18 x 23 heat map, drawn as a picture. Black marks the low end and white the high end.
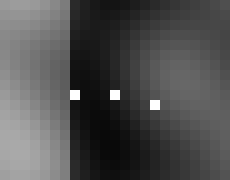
The ninth with the lowest average is the bottom middle. The left part is higher, up to a seam about 30% of the way across. There are three isolated cells, each far higher than the cells round it. Overall the values sit about 30% of the way up the scale.
